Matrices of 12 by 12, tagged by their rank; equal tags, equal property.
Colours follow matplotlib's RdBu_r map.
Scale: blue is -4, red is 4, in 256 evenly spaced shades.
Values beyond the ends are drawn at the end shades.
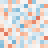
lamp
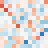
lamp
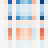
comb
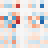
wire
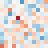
lamp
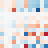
wire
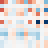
wire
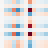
comb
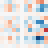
wire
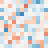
lamp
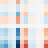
comb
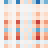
comb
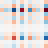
comb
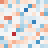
lamp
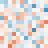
lamp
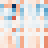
wire
